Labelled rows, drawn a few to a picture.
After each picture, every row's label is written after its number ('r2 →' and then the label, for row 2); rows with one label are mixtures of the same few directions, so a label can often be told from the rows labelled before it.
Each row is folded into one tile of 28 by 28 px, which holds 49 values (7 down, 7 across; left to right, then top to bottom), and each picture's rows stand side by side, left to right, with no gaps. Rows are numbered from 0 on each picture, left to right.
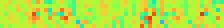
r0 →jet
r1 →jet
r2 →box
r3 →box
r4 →box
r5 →box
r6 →box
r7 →jet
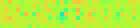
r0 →jet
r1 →jet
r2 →jet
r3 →jet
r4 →jet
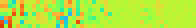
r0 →box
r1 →jet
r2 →box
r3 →jet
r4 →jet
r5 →box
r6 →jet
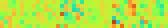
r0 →box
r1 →jet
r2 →jet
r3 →box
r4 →box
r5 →box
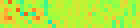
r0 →jet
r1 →box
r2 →box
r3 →jet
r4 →box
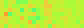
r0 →jet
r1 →box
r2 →box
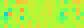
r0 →jet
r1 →box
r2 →jet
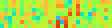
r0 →box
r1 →box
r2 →box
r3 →jet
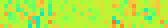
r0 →jet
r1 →box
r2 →jet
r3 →box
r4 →box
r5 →box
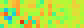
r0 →box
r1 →box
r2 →box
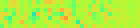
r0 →box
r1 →jet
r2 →box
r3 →jet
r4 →box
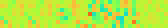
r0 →box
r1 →box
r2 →box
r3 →jet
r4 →box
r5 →jet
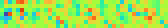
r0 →jet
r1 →jet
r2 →box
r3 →box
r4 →jet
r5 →box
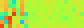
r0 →box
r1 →jet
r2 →jet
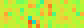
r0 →jet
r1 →box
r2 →jet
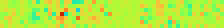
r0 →box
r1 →jet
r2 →jet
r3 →jet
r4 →box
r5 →box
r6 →box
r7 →jet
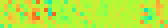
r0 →jet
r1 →jet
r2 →jet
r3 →box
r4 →jet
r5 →box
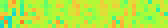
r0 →box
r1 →box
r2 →box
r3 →box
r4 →box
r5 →jet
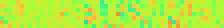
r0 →box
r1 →box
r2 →jet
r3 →box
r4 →jet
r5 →box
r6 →box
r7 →box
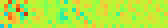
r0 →jet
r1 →box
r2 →jet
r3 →box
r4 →jet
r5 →jet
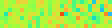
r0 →jet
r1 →box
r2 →jet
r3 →jet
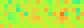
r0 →jet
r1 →jet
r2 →jet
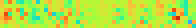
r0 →jet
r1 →jet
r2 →box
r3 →box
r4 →box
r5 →box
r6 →box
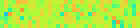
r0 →jet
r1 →box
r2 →jet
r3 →jet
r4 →box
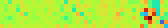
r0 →jet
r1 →jet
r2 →jet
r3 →box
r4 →jet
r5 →box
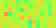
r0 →jet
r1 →box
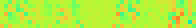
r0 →jet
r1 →box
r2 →box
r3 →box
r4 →jet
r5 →jet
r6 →box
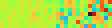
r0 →box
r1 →jet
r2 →box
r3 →jet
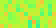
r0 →jet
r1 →box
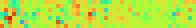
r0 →box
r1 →jet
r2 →box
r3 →jet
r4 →jet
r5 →jet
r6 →jet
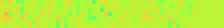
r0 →jet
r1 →box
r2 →box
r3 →jet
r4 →box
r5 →jet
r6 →box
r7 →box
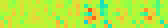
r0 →box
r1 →jet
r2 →box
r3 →box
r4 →box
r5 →box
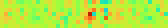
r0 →jet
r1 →jet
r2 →box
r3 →jet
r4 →jet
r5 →jet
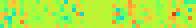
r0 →box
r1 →jet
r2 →jet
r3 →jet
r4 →box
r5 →box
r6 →jet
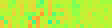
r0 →box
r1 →box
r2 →box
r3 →jet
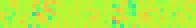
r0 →box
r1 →jet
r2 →box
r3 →box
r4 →box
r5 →jet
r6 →jet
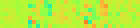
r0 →box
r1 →box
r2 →jet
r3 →box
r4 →jet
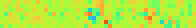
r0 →jet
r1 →jet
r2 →jet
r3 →box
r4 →jet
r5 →box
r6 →box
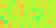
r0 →box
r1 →box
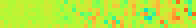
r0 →box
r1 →box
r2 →jet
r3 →box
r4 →box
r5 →box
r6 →jet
